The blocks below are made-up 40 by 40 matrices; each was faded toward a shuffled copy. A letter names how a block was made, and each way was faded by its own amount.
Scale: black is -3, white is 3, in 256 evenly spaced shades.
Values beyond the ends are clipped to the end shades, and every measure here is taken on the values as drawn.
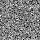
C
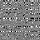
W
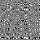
W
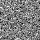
C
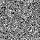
C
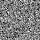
C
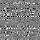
W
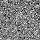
C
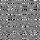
W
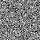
C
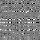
W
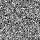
C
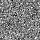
C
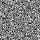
C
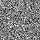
C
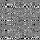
W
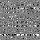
W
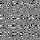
W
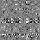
W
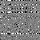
W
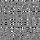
W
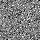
C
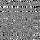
W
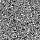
C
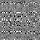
W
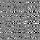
W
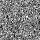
C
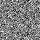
C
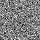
C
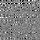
W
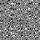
W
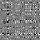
W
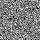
C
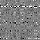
W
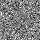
C
